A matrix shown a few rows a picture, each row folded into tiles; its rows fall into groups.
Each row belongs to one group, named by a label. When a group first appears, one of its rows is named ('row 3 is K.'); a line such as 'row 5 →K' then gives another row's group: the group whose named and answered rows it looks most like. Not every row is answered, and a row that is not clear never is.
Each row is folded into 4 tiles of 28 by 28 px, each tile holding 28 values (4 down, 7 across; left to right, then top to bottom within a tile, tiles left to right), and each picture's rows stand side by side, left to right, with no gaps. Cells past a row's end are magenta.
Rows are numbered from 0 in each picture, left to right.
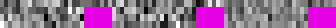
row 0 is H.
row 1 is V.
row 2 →H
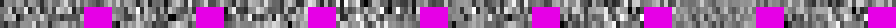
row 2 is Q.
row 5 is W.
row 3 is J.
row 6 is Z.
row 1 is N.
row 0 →N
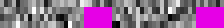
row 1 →N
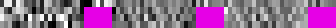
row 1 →J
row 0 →V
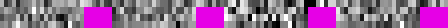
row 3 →V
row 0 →Q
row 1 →Q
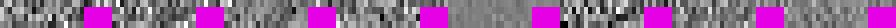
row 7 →Z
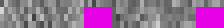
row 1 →Q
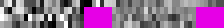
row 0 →V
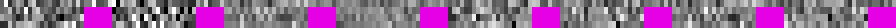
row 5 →W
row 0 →N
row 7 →H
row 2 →Q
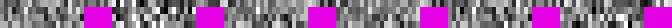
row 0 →H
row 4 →H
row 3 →Q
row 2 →Q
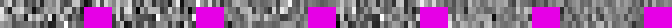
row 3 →W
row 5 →J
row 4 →H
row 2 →N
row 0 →V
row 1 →W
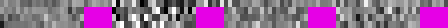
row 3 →Z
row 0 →W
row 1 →J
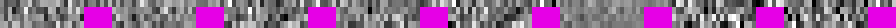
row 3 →V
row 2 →N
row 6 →V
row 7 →J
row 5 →Z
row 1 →Z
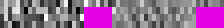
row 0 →W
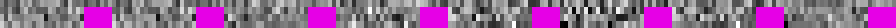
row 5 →N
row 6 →V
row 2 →Z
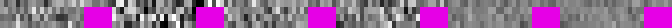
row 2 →Z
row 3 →W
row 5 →W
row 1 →V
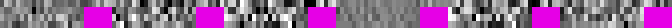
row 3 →J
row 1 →J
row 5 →Q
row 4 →V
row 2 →V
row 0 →V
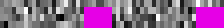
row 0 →N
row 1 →W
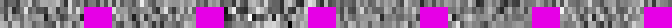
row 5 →Z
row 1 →Z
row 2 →Q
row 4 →J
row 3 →H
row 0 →H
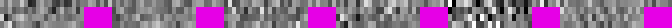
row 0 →J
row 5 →Z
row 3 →Z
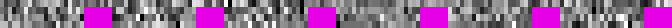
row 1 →Q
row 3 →W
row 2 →J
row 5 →V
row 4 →V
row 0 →H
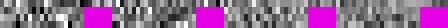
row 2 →Z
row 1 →N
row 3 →Q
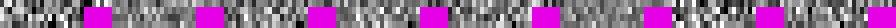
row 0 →V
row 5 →N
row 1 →Q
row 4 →Q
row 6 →J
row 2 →J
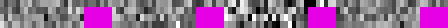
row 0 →H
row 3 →Q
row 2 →V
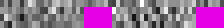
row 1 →Z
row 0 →Z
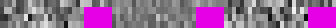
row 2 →H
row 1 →W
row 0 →Q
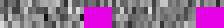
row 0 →H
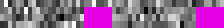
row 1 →V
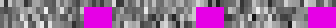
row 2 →Q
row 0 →J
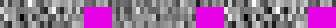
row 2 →Z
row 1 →H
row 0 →Z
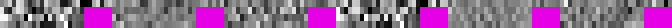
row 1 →J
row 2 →N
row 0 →V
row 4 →Z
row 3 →V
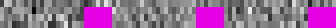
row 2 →H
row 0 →V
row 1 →Z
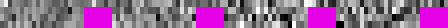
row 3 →N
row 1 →H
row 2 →Q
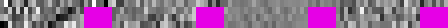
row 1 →Q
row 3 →H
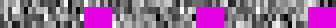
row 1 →H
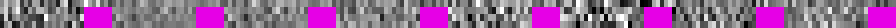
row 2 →Z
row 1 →Z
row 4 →Z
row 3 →H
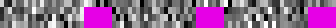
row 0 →Q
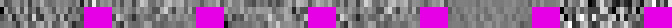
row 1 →Z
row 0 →J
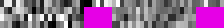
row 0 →V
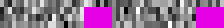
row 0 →Q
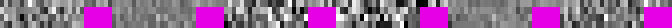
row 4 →W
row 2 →W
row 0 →Z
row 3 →V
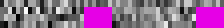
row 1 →W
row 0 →N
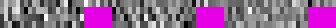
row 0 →W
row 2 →H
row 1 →J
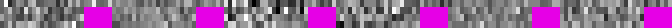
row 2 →J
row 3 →N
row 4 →N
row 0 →N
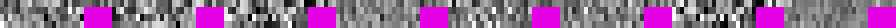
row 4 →J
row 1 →Q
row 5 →H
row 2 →V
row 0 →H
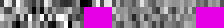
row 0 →V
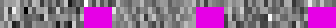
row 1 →Z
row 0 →W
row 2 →W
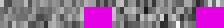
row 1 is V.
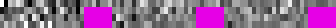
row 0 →J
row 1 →Z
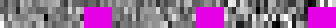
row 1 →W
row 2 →V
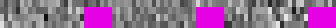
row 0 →H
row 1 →W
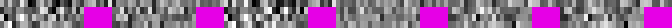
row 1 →N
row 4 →Q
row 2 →J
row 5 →Q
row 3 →H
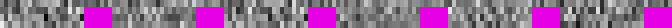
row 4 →Z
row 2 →H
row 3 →Z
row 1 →Q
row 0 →H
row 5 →N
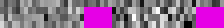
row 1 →J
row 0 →H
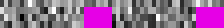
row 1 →W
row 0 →Z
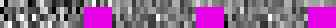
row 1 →W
